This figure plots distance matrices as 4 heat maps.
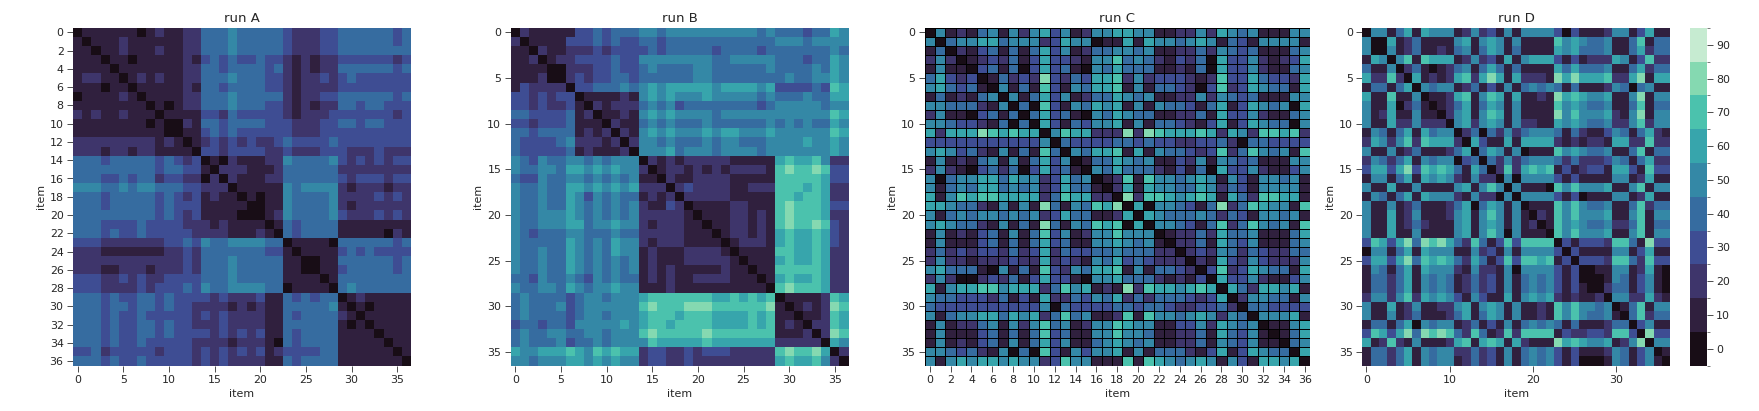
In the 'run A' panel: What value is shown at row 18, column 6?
40
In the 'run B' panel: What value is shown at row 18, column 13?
40
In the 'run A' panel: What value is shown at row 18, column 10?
40
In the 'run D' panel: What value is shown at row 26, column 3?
10
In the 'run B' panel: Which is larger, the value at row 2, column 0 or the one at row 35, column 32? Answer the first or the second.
the second
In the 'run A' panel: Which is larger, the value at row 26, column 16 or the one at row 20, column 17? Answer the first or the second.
the first
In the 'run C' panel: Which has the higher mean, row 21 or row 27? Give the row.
21
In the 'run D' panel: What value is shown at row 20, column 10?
20
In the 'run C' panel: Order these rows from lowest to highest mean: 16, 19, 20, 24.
24, 20, 16, 19
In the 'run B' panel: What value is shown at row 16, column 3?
50
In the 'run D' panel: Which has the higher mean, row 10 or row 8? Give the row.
10
